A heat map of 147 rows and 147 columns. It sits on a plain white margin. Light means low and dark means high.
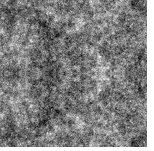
The top and bottom halves mirror each other. No seam splits the table. The histogram is bell-shaped. The field is mottled with small blotches.
